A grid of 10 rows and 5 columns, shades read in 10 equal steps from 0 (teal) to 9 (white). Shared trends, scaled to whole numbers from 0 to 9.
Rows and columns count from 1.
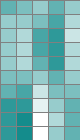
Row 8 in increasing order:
1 1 3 5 8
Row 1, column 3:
5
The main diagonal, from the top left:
3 5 2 1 6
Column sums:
33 34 54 31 48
